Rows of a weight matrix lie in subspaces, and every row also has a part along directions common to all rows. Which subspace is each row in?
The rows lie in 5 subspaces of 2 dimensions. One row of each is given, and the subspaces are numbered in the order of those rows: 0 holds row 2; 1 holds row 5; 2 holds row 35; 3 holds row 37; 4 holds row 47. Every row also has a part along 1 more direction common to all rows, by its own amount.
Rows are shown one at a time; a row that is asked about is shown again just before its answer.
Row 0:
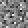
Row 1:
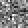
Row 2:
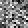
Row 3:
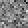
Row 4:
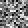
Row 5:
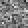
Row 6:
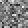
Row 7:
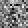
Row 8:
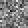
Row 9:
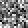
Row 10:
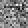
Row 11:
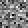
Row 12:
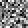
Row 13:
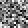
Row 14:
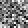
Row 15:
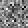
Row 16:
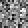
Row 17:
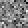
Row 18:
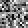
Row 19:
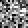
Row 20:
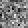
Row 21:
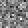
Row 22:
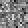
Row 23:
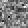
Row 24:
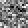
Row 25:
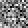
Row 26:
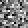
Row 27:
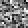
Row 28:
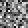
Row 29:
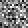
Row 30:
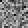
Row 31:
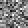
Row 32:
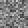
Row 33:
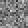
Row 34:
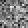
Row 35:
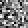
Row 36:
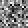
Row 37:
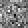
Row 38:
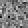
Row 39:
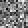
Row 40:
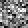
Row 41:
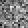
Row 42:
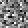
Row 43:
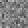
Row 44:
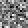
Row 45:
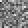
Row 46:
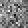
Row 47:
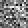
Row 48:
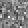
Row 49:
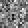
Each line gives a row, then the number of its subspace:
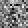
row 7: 4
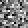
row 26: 2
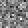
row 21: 2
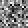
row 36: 4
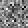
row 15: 4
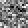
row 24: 3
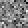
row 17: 1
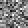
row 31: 0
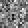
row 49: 1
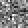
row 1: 1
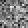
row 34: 3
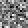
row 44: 2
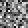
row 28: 2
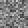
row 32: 0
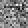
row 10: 4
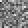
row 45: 4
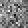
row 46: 3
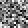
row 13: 0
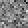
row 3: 1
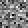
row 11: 2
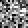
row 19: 1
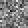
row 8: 0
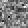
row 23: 3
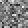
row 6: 4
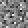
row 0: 2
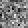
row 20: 3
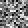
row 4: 0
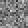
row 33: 0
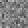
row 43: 3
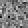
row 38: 2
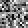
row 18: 1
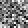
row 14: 0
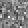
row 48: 2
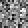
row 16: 1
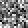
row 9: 0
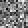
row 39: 0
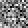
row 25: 4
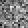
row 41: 3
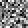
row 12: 3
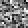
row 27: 1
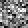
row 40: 3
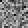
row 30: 4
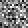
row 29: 4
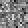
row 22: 1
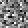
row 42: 2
